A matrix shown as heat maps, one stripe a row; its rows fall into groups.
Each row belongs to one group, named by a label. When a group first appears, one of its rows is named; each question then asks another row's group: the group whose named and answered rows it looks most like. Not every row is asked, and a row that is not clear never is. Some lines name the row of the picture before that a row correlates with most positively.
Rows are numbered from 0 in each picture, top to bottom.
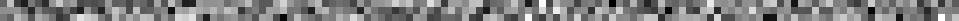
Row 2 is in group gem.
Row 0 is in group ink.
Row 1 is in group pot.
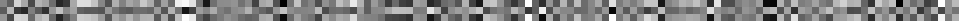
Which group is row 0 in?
gem
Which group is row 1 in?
ink
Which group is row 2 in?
gem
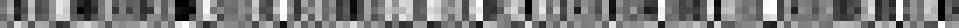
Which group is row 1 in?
ink
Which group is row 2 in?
ink
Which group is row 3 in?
gem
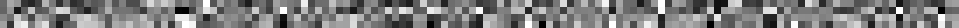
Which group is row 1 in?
ink
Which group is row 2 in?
gem
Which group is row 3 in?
gem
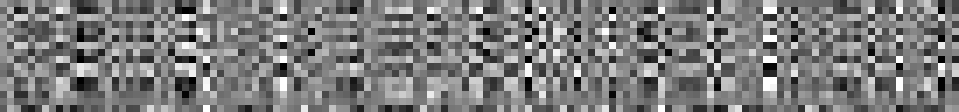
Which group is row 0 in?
ink
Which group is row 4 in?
pot
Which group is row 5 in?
ink
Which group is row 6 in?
gem
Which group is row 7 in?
pot
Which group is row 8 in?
ink
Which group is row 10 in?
gem
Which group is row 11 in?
ink
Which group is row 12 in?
ink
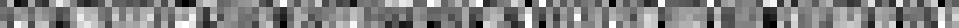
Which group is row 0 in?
ink
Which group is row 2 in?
gem
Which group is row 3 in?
gem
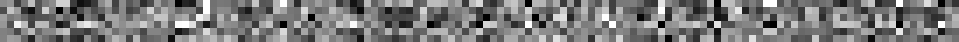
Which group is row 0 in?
ink
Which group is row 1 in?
pot
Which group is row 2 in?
pot
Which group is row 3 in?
gem
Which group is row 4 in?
ink
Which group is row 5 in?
pot
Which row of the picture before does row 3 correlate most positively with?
3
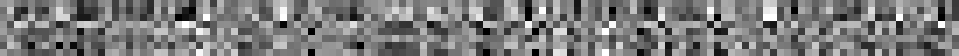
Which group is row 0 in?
ink
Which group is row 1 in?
ink
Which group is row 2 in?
ink
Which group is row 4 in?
pot
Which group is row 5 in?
ink
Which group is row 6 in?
pot
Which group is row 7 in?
pot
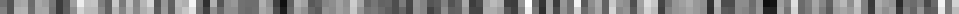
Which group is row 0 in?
gem
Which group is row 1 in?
gem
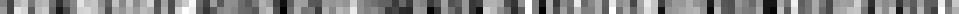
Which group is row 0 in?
gem
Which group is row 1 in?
gem
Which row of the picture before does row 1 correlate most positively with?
1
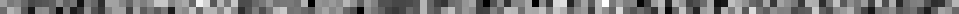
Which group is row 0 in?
pot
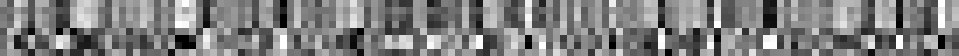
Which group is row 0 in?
gem
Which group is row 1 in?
gem
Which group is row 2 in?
gem
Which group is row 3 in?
gem
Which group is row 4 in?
pot
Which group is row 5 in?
ink
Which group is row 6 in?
ink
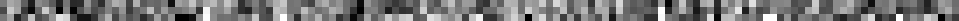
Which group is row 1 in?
pot
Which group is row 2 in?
ink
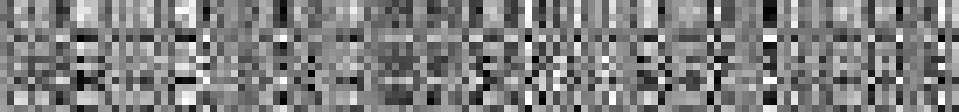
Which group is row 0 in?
gem
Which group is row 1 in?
gem
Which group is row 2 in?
gem
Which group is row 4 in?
ink
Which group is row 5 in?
ink
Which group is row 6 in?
gem
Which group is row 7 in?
gem
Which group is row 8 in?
pot
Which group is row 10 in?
pot
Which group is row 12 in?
pot
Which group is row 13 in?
gem
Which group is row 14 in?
gem
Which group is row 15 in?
ink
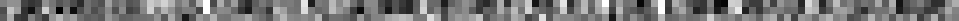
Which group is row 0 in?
pot
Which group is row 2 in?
ink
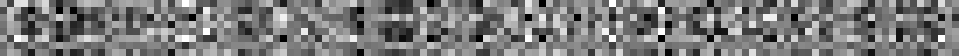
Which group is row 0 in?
gem
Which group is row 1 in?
pot
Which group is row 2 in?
ink
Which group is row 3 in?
pot
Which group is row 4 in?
pot
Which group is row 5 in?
gem
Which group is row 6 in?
ink
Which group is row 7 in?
pot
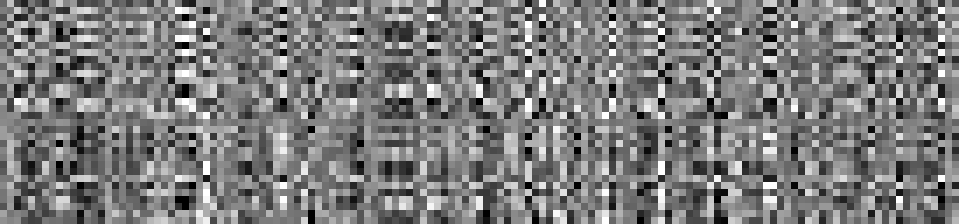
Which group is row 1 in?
gem
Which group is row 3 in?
gem
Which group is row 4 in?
pot
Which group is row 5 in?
gem
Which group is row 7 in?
gem
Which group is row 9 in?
pot
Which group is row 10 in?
gem
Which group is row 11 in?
pot
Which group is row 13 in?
ink
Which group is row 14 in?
gem
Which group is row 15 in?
gem
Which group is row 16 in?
pot
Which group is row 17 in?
ink
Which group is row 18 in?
pot
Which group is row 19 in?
ink
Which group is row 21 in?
ink
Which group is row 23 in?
pot
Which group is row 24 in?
pot
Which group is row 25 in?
gem
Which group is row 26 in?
ink
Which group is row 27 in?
pot
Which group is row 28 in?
ink
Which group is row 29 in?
ink
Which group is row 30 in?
pot
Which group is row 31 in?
pot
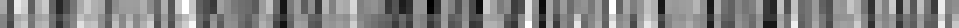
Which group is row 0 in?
gem
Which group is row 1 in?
gem
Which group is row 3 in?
gem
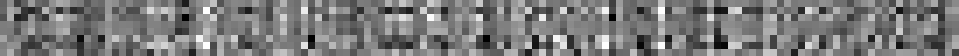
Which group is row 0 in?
ink
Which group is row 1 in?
pot
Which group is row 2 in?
ink
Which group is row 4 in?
ink
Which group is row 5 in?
pot
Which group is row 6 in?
pot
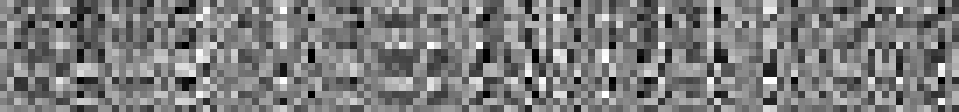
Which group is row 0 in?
ink
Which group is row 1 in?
ink
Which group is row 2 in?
pot
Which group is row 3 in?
pot
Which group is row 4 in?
ink
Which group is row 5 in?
ink
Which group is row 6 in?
ink
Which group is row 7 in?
pot
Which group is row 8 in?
pot
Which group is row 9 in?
gem
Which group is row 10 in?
gem
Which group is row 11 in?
ink
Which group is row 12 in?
ink
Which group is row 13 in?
pot
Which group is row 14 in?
gem
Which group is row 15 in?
ink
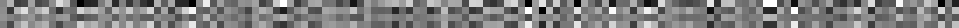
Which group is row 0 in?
ink
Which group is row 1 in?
gem
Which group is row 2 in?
ink
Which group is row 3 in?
gem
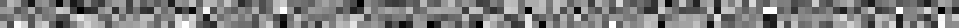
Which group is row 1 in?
ink
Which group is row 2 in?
gem
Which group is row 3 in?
gem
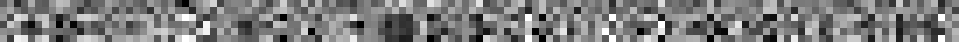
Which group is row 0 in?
ink
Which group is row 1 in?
ink
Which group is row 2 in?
gem
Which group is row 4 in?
pot
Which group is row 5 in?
gem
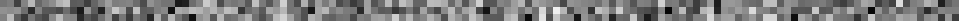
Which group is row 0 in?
ink
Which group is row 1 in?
pot
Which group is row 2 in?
ink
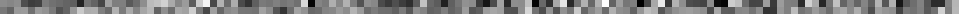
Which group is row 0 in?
pot
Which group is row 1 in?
gem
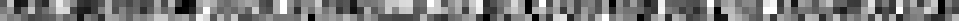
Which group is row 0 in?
ink
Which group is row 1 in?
ink
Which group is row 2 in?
pot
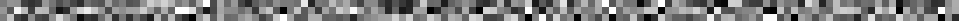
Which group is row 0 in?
pot
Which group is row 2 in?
ink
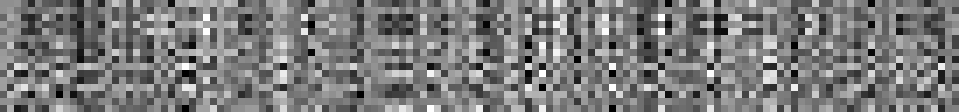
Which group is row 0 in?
pot
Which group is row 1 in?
ink
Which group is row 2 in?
pot
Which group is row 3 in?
pot
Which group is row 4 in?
pot
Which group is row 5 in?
ink
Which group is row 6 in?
ink
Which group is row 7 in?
pot
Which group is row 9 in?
gem
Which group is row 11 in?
ink
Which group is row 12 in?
gem
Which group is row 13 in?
pot
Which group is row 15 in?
ink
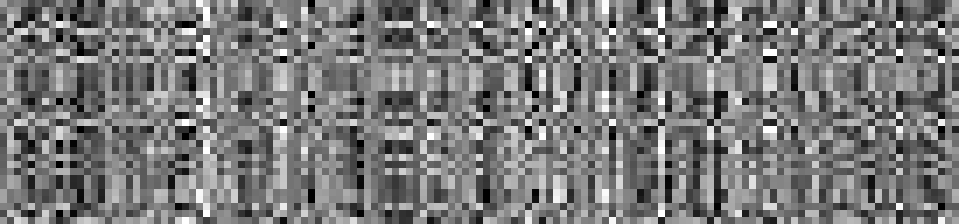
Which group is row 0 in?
pot
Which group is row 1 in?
pot
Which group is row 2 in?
pot
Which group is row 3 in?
ink
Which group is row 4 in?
gem
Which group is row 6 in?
pot
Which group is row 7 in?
ink
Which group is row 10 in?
ink
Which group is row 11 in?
ink
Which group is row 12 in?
ink
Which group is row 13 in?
pot
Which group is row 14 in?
pot
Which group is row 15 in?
pot
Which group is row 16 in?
ink
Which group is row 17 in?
gem
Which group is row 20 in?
pot
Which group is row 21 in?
pot
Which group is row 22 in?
ink
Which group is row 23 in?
pot
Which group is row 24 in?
ink
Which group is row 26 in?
pot
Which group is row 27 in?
pot
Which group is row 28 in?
pot
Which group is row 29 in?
ink
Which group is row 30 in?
pot
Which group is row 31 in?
gem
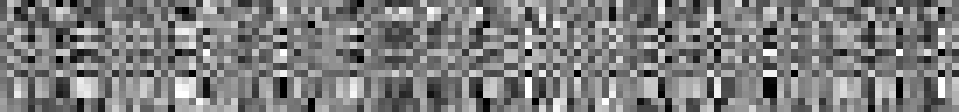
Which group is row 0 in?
pot
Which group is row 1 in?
ink
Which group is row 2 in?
ink
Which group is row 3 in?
pot
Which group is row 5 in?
pot
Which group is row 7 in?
ink
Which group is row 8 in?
pot
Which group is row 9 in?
gem
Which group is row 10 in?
ink
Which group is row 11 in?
gem
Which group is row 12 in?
gem
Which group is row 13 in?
gem
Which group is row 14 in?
pot
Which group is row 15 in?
pot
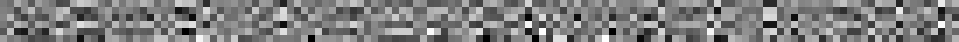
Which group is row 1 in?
ink
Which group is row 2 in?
ink
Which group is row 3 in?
gem
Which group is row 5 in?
pot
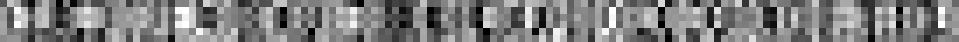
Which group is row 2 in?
gem
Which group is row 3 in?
gem
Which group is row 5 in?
pot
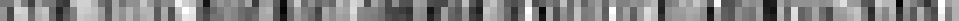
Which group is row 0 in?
gem
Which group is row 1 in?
gem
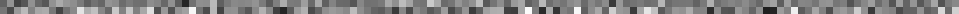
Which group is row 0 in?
ink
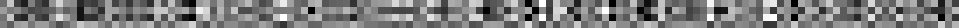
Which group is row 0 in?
ink
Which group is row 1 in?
pot
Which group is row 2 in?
ink
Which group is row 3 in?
gem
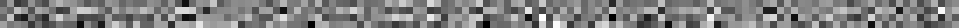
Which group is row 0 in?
ink
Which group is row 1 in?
gem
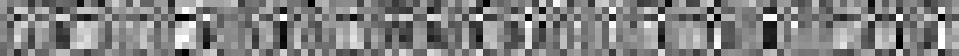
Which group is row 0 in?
pot
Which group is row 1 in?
gem
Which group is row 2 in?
ink
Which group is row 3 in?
gem
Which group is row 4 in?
gem
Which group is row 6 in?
gem
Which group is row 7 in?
ink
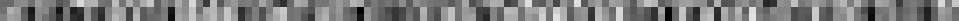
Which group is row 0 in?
gem
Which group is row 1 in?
pot
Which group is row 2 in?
pot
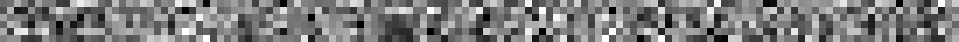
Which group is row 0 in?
gem
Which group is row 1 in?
ink
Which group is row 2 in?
pot
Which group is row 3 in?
pot
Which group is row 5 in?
pot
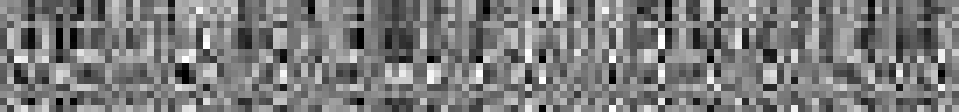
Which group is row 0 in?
pot
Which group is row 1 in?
pot
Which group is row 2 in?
pot
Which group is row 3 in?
gem
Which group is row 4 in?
pot
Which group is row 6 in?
pot
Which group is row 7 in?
gem
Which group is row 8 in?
gem
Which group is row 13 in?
ink
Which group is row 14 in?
pot
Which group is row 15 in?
gem
